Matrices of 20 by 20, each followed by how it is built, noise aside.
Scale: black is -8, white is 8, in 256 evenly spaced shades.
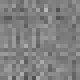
low rank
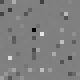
sparse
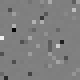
sparse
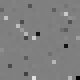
sparse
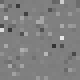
sparse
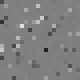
sparse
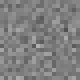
low rank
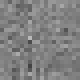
low rank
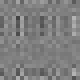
low rank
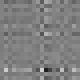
low rank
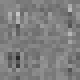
low rank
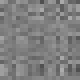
low rank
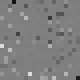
sparse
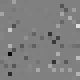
sparse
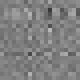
low rank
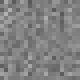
low rank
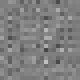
low rank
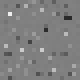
sparse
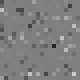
sparse
